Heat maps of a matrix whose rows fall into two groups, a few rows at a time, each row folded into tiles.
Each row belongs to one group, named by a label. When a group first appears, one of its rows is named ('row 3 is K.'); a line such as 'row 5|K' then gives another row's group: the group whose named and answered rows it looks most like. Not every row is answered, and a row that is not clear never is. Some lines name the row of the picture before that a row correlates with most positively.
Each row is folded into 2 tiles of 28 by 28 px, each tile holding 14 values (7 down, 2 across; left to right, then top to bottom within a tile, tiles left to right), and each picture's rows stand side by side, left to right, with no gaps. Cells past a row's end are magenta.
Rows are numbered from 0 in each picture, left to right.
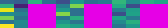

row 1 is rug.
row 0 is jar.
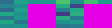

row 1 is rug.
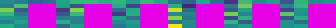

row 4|rug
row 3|jar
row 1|rug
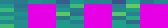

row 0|jar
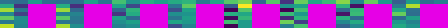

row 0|jar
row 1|jar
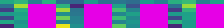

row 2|jar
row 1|jar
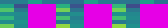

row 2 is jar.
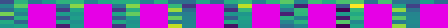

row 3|jar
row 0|rug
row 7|jar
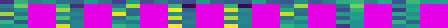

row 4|jar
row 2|rug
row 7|rug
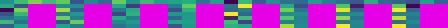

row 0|rug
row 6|jar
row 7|jar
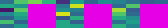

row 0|rug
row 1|rug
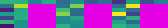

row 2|rug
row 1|rug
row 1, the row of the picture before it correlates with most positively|2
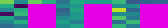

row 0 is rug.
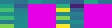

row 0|jar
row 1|jar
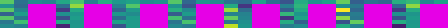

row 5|rug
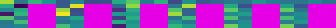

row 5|jar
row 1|rug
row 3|rug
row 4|jar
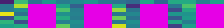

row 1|jar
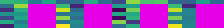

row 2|rug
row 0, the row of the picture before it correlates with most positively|3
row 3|jar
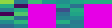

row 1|rug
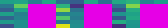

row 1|jar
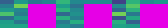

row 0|rug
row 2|rug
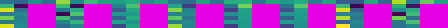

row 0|jar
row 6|jar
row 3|jar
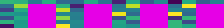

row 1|jar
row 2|rug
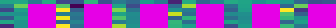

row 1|jar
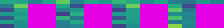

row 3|jar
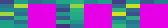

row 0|rug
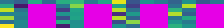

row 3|rug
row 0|jar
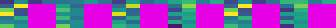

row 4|rug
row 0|rug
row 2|rug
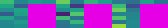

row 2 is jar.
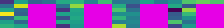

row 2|jar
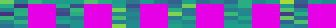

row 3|rug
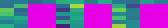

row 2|jar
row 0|rug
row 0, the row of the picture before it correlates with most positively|3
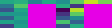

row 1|rug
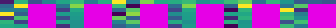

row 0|rug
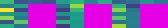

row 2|jar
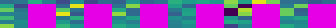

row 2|rug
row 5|rug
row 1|rug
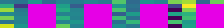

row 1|jar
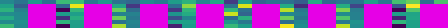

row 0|jar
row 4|rug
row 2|jar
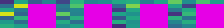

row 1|rug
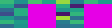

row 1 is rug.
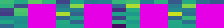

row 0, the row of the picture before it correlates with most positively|0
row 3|rug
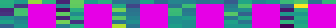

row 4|rug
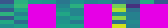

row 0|rug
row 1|rug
